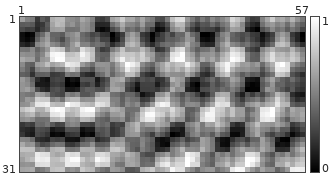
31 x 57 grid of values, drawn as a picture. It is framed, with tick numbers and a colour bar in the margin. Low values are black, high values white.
Overall the values sit about 50% of the way up the scale. Horizontal stripes repeat 3 times down the table. Rings spread out from the top left.
